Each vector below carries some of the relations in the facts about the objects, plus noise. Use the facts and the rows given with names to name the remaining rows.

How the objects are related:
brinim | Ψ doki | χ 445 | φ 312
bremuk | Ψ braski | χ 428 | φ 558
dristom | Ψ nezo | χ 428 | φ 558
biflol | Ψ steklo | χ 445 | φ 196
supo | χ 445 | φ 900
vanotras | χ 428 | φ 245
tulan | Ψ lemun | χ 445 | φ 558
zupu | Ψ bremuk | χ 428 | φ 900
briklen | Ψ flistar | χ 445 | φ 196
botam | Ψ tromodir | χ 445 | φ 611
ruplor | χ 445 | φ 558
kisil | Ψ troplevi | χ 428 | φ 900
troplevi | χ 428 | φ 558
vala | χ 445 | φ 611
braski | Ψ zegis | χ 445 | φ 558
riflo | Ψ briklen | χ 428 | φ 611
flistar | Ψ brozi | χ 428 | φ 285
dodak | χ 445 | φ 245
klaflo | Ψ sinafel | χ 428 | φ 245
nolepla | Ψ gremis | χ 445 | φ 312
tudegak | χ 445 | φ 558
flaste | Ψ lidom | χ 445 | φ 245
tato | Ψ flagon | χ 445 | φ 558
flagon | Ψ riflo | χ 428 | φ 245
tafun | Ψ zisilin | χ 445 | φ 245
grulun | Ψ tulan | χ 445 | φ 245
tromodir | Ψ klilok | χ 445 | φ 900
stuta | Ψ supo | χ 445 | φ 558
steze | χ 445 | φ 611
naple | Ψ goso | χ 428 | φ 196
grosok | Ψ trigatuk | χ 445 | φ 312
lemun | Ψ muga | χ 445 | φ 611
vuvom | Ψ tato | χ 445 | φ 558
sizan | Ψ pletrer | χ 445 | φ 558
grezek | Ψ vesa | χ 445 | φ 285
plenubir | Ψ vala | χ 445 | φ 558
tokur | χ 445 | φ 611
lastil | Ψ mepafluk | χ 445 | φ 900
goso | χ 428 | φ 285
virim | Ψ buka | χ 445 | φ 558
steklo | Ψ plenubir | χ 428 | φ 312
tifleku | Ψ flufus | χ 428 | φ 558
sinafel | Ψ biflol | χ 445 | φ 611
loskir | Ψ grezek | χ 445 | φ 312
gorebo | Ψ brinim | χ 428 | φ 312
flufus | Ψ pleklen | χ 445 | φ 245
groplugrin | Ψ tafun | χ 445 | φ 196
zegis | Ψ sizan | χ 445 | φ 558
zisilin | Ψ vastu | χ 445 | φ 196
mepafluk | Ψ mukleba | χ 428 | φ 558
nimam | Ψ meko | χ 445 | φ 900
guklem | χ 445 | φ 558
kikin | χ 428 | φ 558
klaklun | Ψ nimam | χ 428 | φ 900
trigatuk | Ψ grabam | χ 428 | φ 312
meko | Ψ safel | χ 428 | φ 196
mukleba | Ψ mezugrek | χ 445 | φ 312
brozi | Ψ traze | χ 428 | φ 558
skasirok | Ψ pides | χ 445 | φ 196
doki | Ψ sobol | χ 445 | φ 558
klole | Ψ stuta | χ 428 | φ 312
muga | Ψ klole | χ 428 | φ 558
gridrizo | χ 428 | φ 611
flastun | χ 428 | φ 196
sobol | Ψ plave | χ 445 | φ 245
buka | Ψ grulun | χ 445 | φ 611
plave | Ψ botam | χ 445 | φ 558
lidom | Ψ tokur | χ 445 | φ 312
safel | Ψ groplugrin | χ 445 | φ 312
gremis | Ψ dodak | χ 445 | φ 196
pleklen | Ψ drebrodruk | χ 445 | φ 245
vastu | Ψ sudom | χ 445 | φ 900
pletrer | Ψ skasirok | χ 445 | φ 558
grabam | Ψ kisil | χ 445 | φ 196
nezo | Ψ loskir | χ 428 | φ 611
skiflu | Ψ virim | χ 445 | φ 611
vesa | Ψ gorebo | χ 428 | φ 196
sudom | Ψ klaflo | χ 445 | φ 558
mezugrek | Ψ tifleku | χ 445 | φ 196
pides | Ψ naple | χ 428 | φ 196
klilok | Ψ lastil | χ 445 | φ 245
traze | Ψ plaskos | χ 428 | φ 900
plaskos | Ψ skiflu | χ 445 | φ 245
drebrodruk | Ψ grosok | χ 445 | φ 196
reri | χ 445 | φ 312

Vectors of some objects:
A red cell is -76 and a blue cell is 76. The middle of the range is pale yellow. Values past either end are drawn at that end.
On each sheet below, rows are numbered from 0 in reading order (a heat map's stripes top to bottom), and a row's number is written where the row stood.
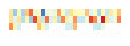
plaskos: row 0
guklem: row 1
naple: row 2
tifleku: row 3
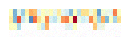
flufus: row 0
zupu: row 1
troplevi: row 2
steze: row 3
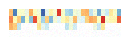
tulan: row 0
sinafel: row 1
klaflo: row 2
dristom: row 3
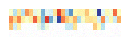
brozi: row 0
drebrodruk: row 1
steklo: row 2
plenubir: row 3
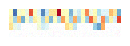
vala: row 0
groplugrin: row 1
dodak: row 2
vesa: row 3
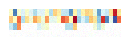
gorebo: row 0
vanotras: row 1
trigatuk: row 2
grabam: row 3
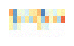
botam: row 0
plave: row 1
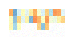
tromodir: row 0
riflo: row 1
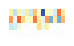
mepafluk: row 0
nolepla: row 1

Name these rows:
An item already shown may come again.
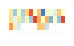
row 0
plaskos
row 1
stuta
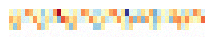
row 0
traze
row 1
briklen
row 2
traze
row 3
meko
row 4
brinim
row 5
tromodir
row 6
brozi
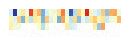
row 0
safel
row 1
lastil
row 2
vastu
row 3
flistar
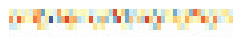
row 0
mepafluk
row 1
lemun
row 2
muga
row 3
skasirok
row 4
sobol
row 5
nezo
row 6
flagon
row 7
gridrizo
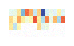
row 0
flagon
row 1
doki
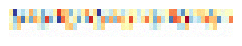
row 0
grezek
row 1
drebrodruk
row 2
grulun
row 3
brinim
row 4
bremuk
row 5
mezugrek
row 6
trigatuk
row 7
klole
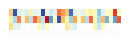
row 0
doki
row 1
grosok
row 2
plave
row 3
gremis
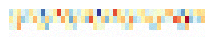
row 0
goso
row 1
tafun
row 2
klilok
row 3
safel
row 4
gridrizo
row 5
flastun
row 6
trigatuk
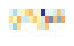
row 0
klaklun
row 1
loskir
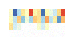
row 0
nimam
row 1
mukleba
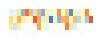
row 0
flagon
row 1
buka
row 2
virim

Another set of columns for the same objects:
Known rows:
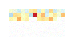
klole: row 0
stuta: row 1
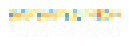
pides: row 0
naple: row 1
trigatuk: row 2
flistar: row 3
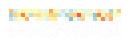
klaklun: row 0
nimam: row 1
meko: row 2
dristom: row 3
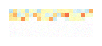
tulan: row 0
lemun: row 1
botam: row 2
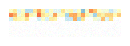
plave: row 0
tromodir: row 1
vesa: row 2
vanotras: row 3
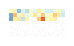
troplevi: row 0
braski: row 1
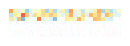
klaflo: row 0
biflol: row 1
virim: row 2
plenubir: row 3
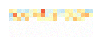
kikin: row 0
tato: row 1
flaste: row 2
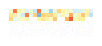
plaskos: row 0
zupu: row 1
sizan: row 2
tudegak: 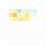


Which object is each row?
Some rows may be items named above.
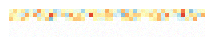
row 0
grulun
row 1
klaflo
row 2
muga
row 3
nimam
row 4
goso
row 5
brinim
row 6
brozi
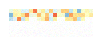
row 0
nezo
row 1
brinim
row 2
goso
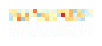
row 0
gorebo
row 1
klole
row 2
plenubir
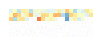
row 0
gremis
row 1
skasirok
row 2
kisil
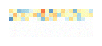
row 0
tifleku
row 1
riflo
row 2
grosok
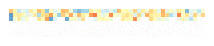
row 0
kisil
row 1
steklo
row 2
mepafluk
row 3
botam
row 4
supo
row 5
vastu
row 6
mukleba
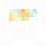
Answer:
safel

